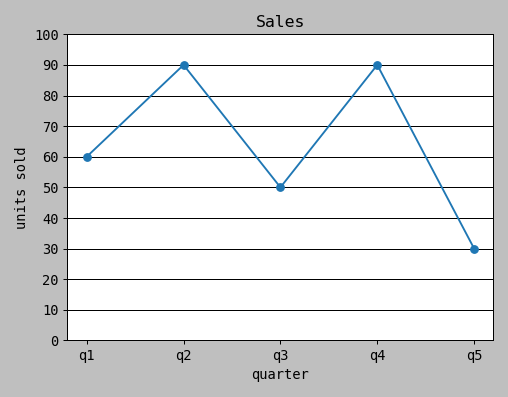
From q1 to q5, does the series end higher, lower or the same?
lower
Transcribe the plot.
Title: Sales
x-axis: quarter, ticks q1 q2 q3 q4 q5
y-axis: units sold, ticks 0 10 20 30 40 50 60 70 80 90 100
Values:
60 90 50 90 30
